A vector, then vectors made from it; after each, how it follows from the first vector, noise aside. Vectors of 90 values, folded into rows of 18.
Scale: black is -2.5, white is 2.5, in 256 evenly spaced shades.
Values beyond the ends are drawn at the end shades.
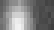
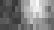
reversed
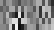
sign-scrambled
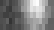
reversed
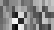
sign-scrambled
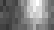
reversed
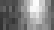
reversed
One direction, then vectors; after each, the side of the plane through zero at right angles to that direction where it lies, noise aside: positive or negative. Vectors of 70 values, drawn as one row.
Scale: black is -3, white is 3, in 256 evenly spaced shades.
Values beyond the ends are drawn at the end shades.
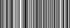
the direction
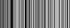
positive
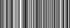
positive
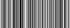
negative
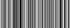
negative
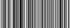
negative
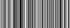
negative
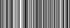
positive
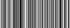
negative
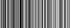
negative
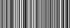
positive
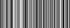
positive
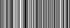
positive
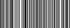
positive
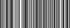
positive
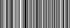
positive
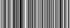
negative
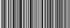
negative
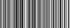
negative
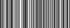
positive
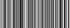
negative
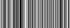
negative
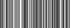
positive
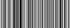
negative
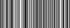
positive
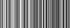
positive
